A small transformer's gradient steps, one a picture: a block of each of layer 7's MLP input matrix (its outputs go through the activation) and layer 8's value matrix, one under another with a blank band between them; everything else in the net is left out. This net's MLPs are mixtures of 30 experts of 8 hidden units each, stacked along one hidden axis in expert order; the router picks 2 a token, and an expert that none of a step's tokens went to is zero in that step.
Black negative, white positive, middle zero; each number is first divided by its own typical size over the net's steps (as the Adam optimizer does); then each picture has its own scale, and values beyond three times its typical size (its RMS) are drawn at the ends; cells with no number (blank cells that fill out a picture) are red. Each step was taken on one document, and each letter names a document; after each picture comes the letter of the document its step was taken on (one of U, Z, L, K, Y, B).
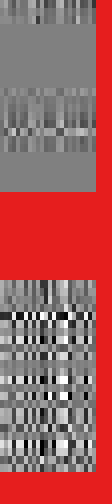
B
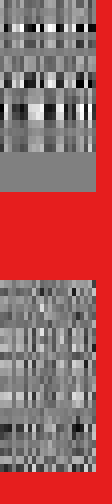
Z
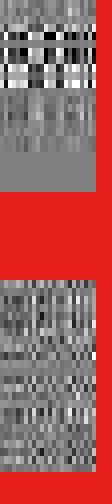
Z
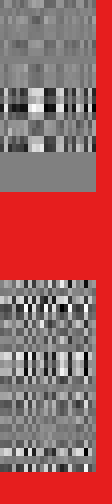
B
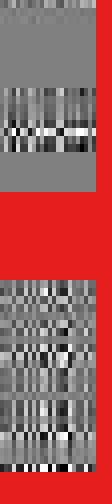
B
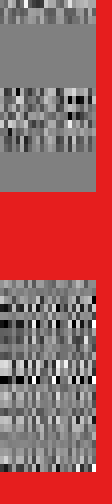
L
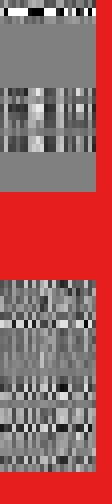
B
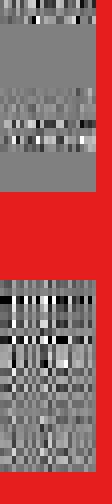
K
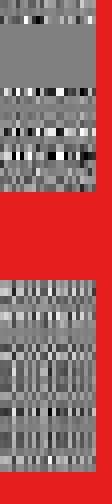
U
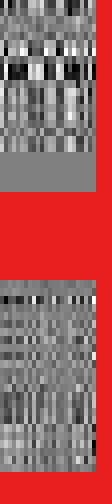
Z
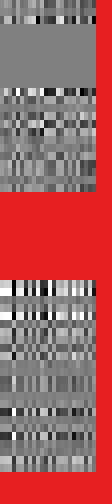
U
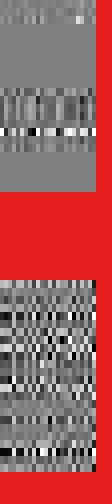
Z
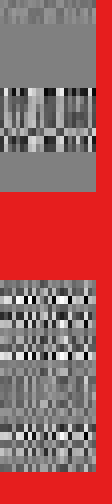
B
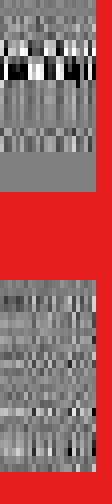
Z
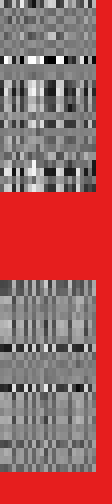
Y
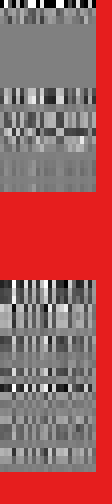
K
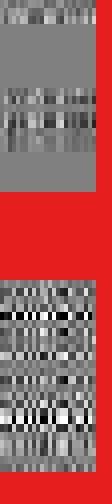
B
